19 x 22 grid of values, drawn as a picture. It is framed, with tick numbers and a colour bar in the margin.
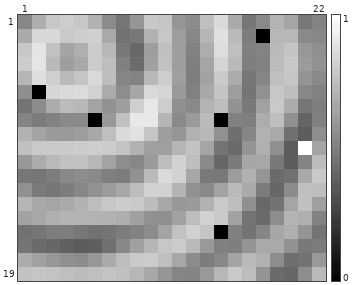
Six lone cells stand out: one far higher and five far lower than their neighbours. Concentric rings centre on the top left. Overall the values sit about 60% of the way up the scale. No single row or column stands out from its neighbours. The halves do not mirror each other.
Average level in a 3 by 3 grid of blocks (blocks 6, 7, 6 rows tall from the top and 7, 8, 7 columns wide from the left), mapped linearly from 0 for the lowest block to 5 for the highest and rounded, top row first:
521 | 130 | 120
